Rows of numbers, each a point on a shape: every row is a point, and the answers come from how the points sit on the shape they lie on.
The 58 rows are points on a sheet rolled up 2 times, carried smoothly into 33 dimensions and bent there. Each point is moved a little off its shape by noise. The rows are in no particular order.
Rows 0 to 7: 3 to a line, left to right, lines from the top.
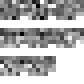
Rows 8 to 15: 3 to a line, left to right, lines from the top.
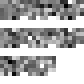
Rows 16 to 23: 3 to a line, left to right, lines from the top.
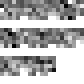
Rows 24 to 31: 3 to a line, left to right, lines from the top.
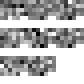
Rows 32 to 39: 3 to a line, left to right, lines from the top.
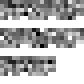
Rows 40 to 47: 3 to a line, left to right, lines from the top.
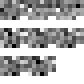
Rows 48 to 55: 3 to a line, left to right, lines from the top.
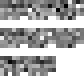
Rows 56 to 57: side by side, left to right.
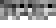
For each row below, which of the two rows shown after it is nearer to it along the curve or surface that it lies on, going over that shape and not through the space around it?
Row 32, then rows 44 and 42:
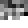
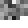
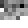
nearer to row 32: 42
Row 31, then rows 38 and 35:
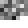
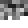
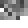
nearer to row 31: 35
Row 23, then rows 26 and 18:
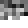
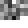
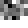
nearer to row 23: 18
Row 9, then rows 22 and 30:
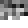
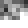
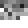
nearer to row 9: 30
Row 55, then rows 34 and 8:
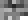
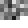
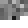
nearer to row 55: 34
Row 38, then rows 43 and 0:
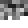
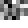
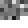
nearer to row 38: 43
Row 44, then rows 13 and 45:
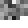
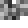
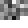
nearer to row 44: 13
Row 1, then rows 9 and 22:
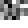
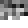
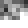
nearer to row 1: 9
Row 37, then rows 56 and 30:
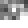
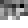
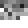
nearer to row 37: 30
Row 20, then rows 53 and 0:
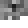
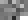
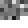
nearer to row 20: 0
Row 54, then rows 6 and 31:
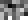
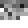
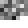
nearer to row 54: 6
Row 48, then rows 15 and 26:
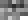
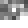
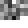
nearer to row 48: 26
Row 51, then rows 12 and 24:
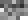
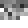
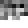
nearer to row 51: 12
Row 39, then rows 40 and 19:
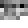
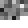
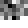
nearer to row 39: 19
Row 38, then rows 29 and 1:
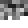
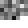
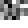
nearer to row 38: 1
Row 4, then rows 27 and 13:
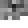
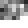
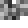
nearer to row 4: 13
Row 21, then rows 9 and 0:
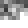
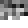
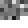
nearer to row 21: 0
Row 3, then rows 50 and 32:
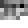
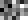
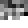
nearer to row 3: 32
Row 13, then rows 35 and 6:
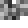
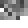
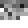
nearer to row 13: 35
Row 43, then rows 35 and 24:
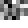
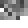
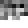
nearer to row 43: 24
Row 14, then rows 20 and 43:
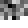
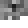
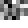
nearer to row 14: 43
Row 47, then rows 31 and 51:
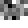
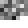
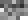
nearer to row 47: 31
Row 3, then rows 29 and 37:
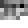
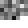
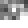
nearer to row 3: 37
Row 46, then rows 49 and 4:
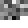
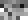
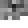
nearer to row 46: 4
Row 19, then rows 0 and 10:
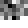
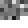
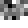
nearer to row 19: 10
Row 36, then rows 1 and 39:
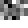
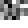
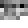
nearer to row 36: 1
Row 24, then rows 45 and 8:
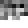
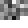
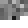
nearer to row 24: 45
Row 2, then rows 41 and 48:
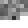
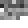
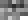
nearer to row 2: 41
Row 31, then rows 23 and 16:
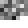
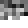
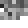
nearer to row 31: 16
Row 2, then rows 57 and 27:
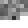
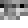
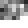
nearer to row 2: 27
